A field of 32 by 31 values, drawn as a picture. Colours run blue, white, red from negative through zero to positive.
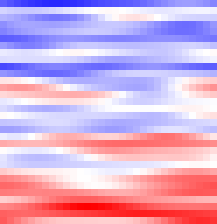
The ninth with the highest average is the bottom right. The field climbs toward the bottom. Streaks run across, left to right. The ninth with the lowest average is the top left.
